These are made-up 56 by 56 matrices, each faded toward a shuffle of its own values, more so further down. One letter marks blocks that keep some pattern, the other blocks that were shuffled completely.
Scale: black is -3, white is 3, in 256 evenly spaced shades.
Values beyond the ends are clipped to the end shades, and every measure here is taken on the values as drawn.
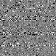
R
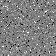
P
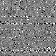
R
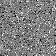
P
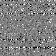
R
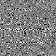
R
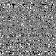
R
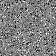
P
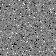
P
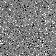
P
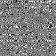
R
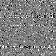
R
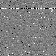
R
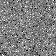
P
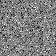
P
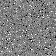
P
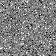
P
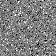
P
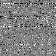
R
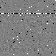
R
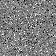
P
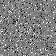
P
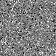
P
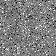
P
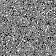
P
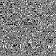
R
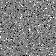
P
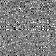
R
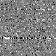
R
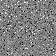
P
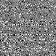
R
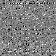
R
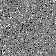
P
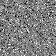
P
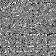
R
